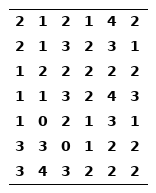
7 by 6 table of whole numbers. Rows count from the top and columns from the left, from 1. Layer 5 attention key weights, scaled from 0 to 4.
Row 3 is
1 2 2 2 2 2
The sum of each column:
13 12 15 11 20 13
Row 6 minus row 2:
1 2 -3 -1 -1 1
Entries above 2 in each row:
1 2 0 3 1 2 3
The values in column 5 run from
2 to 4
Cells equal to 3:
9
